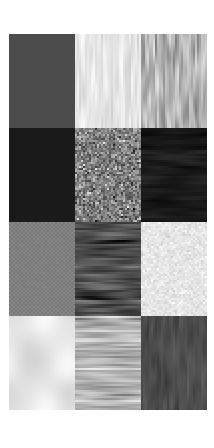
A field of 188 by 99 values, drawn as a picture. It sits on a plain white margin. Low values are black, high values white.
The table splits into 4 rows of 3 panels. Panel 1,1: low, flat. Panel 1,2: very high, streaked downward, faint in contrast. Panel 1,3: high, streaked downward. Panel 2,1: very low, flat. Panel 2,2: middling, fine-grained, strong in contrast. Panel 2,3: very low, streaked across, faint in contrast. Panel 3,1: middling, checkered, faint in contrast. Panel 3,2: low, streaked across. Panel 3,3: very high, fine-grained, faint in contrast. Panel 4,1: very high, smooth, faint in contrast. Panel 4,2: high, streaked across. Panel 4,3: low, streaked downward, faint in contrast.
